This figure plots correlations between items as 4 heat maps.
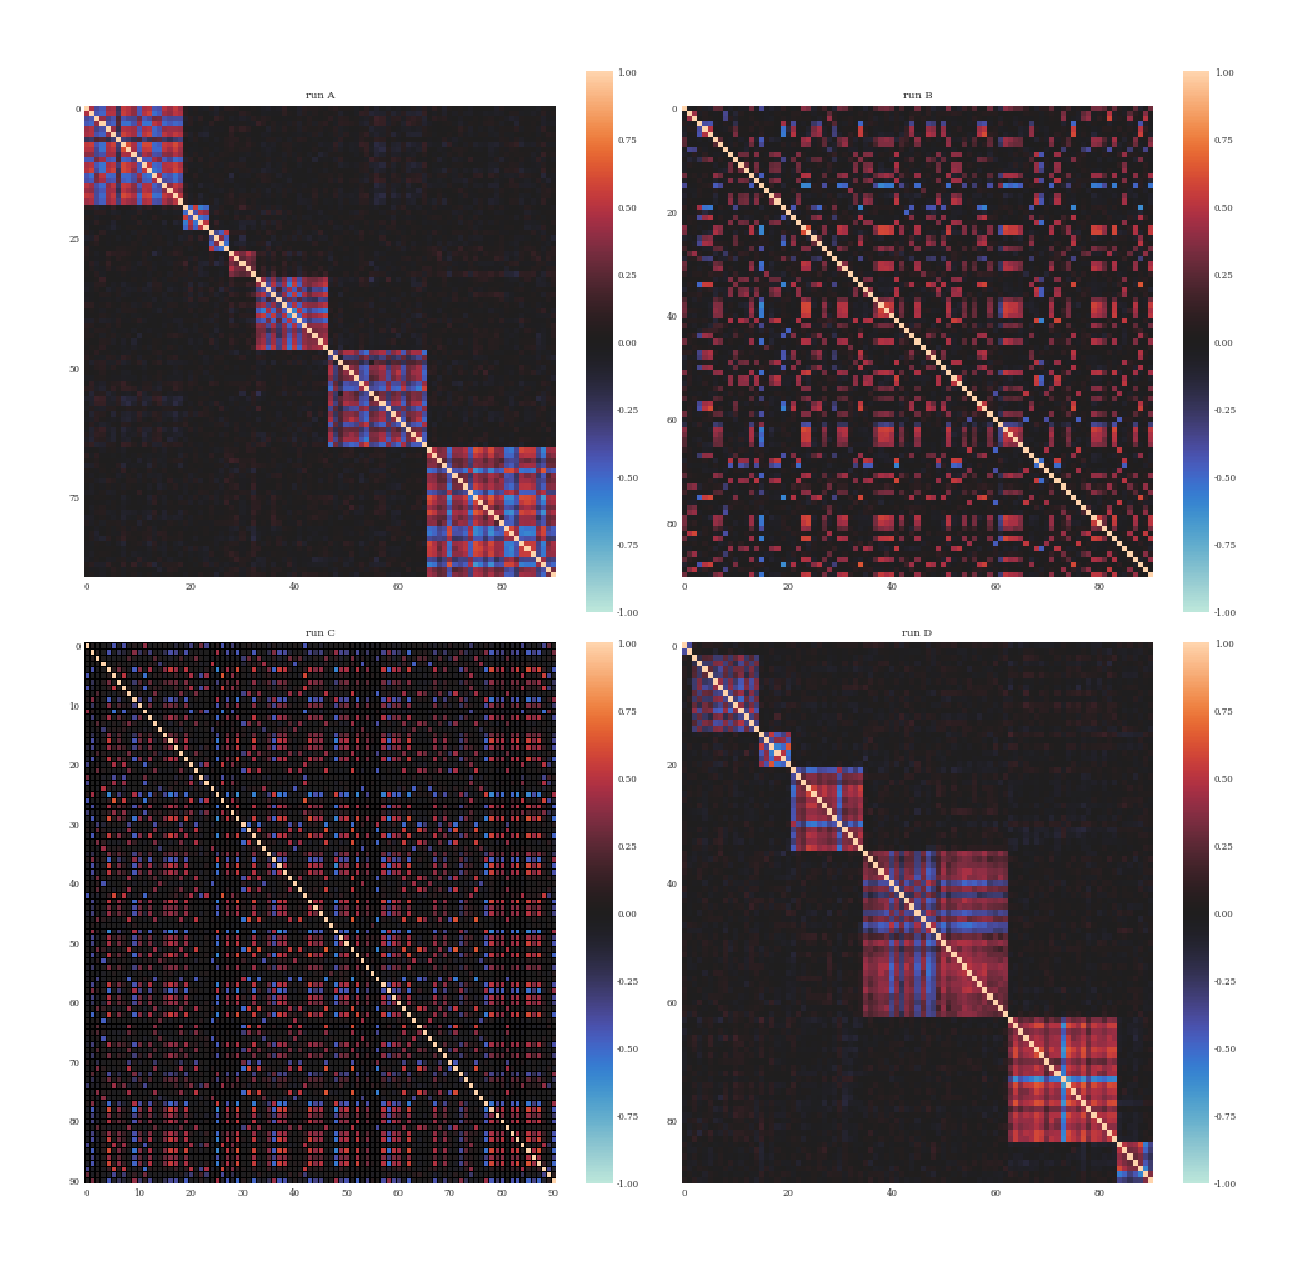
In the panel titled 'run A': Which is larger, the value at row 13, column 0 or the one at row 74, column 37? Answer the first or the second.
the second
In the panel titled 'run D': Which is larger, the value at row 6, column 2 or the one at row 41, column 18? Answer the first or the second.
the second
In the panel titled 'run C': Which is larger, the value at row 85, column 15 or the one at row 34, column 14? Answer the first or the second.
the first
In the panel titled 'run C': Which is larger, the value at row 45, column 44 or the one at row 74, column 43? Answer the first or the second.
the first
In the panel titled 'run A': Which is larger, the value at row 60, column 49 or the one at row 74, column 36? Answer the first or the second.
the first
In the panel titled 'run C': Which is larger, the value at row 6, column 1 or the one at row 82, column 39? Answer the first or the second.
the second
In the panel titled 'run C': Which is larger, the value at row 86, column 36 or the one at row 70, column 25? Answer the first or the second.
the second
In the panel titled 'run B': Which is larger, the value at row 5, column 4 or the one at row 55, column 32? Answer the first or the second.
the first
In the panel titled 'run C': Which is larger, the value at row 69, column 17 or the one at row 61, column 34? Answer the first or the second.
the first
